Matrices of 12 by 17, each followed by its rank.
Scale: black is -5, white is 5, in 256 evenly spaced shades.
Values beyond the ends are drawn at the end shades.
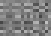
two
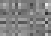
two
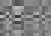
two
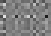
two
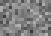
full rank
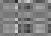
one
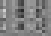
two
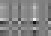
one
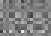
two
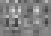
two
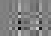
one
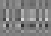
one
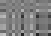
one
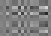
one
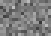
full rank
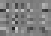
two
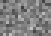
full rank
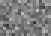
full rank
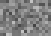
full rank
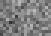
full rank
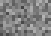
full rank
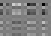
one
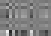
one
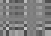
one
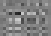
two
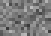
full rank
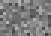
full rank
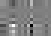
one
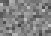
full rank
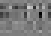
two
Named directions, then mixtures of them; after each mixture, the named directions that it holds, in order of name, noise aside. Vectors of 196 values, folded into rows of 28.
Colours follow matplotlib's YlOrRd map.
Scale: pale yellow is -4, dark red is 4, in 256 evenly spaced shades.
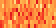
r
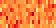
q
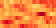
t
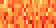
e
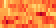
e, t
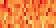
e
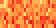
e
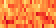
e, t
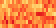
e, r, t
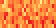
e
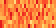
e, r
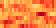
t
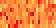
q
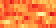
t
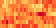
e, r, t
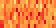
r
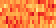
q, t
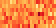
q, r, t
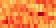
q, r, t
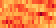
q, t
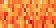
e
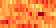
r, t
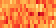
q, r, t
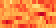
t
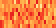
r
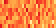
e, q, r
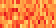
q, r, t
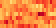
r, t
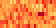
r, t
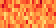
e, r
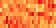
q, t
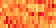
q, t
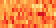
e, r, t
